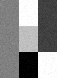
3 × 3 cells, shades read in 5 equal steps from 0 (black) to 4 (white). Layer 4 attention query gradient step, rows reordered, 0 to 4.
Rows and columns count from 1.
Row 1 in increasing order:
1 2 4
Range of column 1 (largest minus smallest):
0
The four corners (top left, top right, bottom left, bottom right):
2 1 2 4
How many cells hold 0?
1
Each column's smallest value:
2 0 1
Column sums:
6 7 6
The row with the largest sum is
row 1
